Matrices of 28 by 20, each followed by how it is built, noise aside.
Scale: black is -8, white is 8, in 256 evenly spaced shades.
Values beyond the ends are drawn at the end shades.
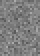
noise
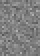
noise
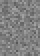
noise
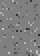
sparse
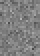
noise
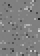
sparse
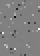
sparse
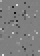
sparse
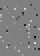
sparse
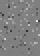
sparse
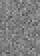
noise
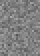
noise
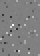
sparse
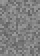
noise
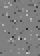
sparse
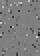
sparse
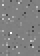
sparse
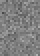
noise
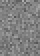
noise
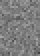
noise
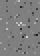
sparse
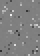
sparse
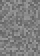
noise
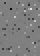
sparse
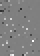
sparse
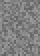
noise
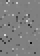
sparse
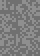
noise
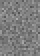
noise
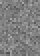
noise
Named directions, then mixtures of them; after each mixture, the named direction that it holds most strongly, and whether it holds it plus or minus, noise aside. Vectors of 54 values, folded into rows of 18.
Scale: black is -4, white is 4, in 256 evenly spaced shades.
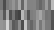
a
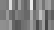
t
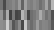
a, plus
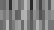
t, minus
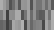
a, minus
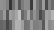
t, minus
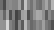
a, plus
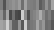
a, plus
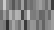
a, minus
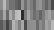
a, minus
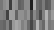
t, minus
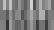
t, plus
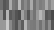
a, plus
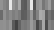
t, plus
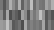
a, plus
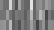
t, plus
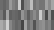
a, plus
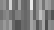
t, plus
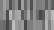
a, minus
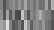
a, plus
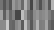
a, plus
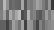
a, minus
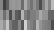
a, plus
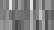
t, plus
